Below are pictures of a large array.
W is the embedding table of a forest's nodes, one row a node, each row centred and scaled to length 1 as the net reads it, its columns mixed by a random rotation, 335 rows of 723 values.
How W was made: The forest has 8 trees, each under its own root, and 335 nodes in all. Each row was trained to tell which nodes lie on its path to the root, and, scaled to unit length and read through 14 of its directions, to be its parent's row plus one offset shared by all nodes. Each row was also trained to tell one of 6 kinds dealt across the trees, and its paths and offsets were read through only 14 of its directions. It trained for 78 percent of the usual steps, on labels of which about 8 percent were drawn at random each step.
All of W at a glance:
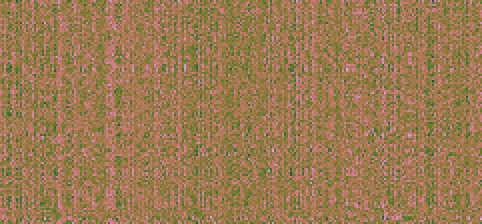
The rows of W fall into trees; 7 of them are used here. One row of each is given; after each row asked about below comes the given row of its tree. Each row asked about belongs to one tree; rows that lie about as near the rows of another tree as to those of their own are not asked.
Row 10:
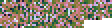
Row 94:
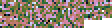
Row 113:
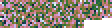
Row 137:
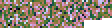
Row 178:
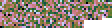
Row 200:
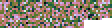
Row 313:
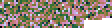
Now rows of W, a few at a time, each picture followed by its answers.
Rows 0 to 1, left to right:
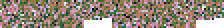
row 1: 94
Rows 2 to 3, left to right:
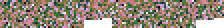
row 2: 178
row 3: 113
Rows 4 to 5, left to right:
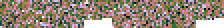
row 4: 137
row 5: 10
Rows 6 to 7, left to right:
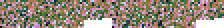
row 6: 313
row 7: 94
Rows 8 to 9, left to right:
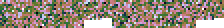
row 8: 137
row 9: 137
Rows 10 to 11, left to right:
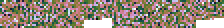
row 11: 10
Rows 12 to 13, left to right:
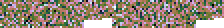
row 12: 10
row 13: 178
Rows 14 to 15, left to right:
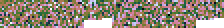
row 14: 10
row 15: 94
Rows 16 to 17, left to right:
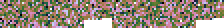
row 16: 313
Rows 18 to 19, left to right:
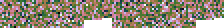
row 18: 178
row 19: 178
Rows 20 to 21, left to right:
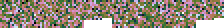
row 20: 10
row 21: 113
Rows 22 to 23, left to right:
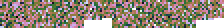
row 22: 137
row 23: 313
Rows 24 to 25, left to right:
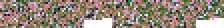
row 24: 10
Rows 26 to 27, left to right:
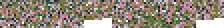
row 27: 113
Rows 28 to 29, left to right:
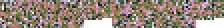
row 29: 178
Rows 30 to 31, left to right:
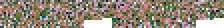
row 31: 137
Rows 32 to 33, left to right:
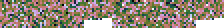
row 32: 10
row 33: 94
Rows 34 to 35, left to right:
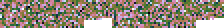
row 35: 10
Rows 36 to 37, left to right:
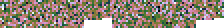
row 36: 178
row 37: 113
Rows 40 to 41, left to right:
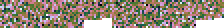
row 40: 10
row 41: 313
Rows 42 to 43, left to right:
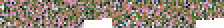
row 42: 178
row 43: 178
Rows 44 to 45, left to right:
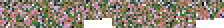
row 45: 137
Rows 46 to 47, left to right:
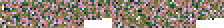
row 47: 10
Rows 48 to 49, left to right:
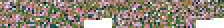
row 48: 113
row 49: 10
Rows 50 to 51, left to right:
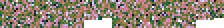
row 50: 137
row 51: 137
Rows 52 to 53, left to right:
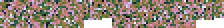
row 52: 94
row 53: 94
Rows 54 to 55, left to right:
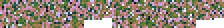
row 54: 113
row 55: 10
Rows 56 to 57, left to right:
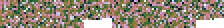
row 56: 200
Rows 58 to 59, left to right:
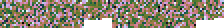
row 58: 137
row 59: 113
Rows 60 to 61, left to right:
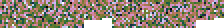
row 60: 113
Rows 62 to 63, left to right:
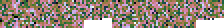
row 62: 94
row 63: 10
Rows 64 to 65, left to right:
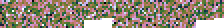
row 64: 137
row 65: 178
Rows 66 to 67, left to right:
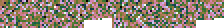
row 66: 10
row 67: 178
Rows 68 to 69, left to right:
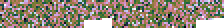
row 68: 113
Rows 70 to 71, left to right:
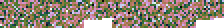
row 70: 94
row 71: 10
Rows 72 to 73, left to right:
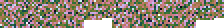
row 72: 10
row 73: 10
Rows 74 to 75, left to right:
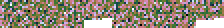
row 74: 178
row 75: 94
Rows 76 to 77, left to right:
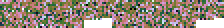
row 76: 137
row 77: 178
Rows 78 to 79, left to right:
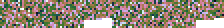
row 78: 313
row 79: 178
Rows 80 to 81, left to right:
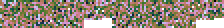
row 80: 94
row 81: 94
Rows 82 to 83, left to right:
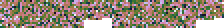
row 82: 113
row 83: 94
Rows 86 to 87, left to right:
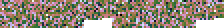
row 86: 10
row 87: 178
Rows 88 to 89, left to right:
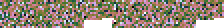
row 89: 178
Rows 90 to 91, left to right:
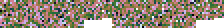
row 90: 178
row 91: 10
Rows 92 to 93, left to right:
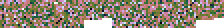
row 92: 113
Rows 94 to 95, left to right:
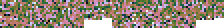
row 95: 178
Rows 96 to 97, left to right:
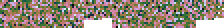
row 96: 94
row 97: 113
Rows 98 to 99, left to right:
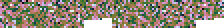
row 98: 10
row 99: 113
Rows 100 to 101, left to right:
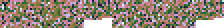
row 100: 94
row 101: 10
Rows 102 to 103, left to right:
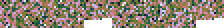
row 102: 10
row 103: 94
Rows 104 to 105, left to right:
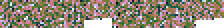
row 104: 178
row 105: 313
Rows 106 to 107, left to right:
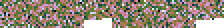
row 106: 10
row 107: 10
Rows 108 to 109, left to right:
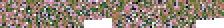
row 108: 10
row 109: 178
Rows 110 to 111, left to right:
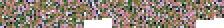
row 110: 137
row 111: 10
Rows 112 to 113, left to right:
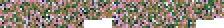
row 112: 10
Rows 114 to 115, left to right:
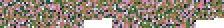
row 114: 178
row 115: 10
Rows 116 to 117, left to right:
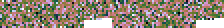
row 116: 313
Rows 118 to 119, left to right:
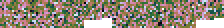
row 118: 200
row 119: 94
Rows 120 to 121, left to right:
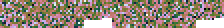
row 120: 113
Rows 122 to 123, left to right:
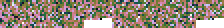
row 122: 94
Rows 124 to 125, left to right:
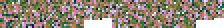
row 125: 113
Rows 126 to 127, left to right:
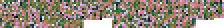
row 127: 94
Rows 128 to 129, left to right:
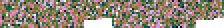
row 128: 178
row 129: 200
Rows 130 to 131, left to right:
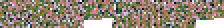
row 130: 10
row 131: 178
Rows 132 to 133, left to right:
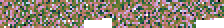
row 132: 178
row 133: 10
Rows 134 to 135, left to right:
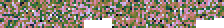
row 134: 94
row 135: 94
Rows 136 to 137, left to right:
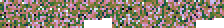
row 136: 137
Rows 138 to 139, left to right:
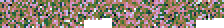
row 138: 137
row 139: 137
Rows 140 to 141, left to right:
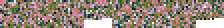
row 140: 94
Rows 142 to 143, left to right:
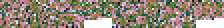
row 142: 10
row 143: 94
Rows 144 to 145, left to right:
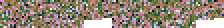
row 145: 313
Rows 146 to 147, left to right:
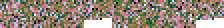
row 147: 10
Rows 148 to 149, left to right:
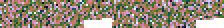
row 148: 113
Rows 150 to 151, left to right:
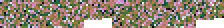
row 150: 94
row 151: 137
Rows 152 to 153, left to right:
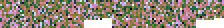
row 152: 10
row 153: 94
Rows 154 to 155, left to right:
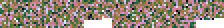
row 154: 178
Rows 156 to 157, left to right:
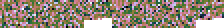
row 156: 10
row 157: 113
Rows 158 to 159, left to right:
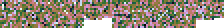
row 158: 313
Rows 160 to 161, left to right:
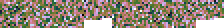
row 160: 137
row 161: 94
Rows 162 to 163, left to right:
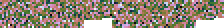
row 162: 178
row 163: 113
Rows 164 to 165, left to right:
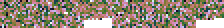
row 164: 313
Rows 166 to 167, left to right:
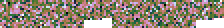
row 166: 178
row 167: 113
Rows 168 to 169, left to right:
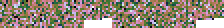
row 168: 94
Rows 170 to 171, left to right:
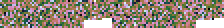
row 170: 10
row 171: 94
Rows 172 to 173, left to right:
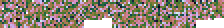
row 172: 10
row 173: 313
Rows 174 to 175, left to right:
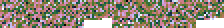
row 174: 10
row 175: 178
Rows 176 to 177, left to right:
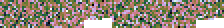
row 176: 94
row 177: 178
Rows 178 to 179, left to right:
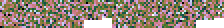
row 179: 113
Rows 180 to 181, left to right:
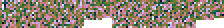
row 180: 313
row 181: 178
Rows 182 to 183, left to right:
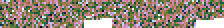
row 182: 137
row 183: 10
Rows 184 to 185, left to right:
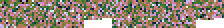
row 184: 10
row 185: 113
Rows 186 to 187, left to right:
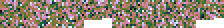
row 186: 137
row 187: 178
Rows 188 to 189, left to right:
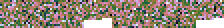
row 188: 10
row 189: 113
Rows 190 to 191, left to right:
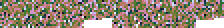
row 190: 10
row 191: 10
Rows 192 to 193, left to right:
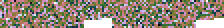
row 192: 113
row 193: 10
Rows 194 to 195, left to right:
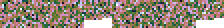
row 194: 94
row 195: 113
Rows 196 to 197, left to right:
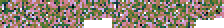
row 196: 94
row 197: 313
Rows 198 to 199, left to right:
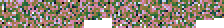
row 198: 178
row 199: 178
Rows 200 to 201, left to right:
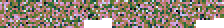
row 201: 178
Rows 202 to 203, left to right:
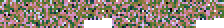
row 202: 178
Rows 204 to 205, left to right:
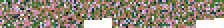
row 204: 178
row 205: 178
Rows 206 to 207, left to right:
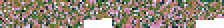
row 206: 113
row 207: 200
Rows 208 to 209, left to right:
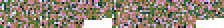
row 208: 178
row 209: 94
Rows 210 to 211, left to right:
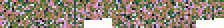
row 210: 178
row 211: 178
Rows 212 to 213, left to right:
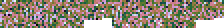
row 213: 200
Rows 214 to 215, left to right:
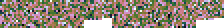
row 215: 94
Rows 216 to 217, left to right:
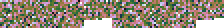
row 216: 137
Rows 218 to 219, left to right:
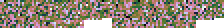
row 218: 313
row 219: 94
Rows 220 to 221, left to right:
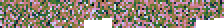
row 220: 94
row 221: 94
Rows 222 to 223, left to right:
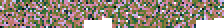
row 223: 113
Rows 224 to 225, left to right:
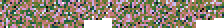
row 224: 113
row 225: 113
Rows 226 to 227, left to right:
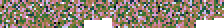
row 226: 113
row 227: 113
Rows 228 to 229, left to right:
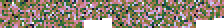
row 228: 94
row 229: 137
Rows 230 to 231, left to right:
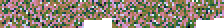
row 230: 10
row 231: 113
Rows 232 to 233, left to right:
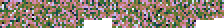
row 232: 94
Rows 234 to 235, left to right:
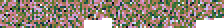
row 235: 178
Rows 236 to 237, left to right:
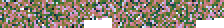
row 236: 313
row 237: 178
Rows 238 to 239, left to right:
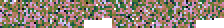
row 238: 178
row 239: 178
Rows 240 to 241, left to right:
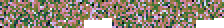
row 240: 94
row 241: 137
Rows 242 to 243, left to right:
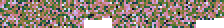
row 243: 178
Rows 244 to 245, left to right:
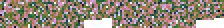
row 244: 113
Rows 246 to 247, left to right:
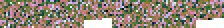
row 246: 178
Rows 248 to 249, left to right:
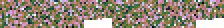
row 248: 10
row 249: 137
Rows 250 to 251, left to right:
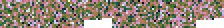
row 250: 137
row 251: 94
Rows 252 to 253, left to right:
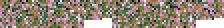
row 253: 94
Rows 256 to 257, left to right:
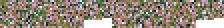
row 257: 113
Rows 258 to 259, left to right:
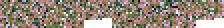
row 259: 313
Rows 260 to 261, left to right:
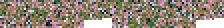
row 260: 94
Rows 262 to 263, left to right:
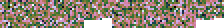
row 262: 178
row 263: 94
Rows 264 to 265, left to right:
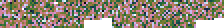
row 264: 200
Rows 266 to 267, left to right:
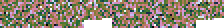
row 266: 10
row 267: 137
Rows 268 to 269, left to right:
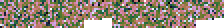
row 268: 94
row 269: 94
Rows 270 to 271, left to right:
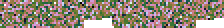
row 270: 113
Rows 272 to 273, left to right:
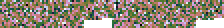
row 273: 313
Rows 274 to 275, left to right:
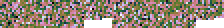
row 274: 137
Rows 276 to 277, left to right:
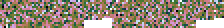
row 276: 113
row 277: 178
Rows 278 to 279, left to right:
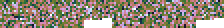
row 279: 10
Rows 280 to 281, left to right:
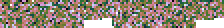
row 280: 10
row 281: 200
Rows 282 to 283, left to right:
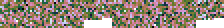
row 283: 137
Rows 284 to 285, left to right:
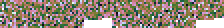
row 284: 10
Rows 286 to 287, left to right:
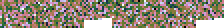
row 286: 10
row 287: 94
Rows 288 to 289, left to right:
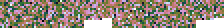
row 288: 94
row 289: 113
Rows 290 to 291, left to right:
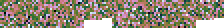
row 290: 10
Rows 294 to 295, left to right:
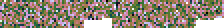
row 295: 313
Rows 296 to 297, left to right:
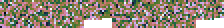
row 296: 94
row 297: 94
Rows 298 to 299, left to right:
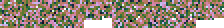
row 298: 94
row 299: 178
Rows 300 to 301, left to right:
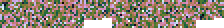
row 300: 94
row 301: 178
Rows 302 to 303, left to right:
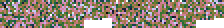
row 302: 94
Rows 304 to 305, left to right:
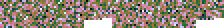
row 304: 10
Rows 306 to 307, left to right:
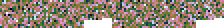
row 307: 178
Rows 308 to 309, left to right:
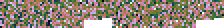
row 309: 178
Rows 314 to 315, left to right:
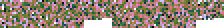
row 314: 178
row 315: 137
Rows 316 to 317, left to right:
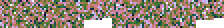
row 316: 10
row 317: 113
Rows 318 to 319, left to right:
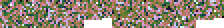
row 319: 137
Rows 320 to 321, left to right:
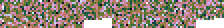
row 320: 178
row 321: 94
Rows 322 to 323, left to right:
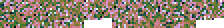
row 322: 137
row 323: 113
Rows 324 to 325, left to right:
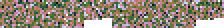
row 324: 137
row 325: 137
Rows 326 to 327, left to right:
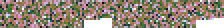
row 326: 137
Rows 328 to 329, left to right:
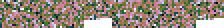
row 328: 313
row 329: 137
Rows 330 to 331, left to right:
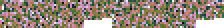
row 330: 178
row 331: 94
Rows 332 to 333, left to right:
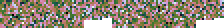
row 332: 94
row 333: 113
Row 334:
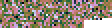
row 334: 10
